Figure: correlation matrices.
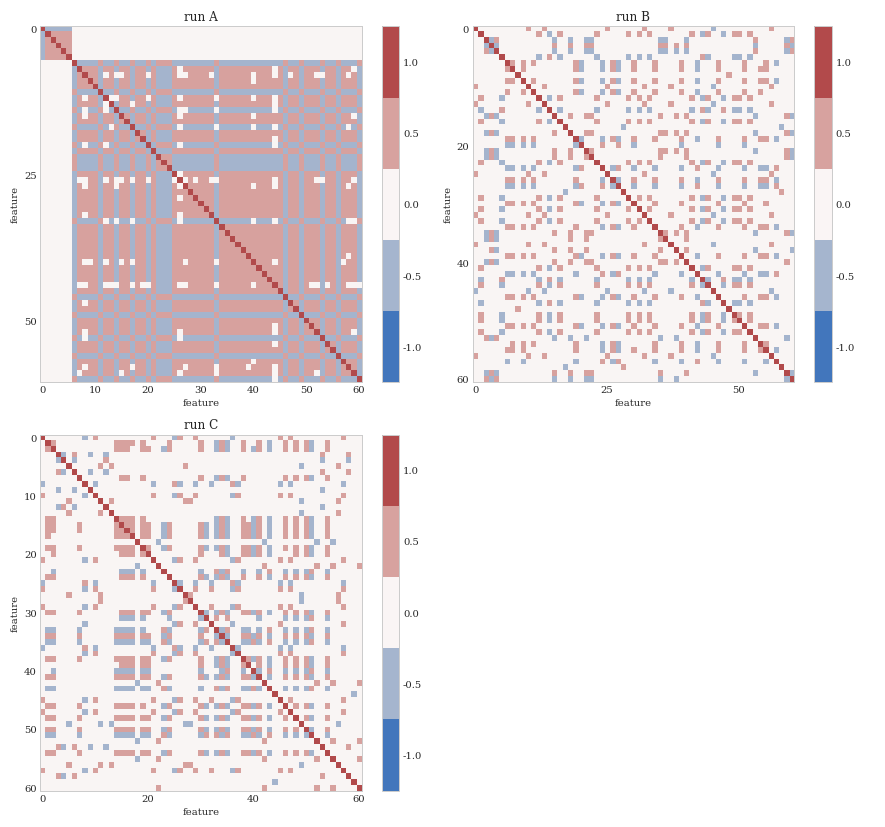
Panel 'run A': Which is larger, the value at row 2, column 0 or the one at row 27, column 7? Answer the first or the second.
the second
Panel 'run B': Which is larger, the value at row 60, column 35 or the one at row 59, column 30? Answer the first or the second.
the second
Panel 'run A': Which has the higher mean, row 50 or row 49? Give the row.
50
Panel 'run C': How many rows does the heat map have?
61
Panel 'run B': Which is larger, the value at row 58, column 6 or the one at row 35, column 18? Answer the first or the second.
the second
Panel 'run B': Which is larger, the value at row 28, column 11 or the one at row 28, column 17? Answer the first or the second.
the first
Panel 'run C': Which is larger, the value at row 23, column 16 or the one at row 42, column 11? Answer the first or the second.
the second
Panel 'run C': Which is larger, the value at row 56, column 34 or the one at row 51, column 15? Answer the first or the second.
the first
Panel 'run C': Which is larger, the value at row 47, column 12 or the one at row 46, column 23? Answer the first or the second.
the first
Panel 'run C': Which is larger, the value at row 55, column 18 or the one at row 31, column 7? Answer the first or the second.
the second
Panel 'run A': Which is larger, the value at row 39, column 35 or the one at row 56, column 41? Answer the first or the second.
the first
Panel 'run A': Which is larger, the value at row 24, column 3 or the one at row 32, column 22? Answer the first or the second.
the first
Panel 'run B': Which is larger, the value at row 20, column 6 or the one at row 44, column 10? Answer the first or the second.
the second
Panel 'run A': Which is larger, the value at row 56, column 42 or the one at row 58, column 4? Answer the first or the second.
the second
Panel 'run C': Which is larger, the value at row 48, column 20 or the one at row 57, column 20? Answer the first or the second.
the first
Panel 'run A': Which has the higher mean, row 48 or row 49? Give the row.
48
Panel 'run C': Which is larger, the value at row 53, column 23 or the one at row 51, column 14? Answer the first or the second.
the first
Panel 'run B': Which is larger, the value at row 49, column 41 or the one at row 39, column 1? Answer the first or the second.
the first
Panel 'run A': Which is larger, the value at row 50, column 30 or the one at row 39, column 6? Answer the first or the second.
the first
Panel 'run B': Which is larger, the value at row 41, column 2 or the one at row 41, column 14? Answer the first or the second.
the first
